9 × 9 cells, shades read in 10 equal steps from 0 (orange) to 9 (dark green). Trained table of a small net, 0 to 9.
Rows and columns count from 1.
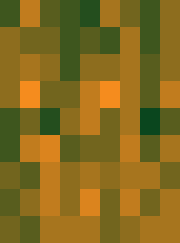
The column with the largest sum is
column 8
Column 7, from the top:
5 3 3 3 3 2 3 2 4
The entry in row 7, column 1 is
5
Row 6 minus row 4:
3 2 -4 1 3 5 -1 0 1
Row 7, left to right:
5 6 2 4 3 4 3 3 5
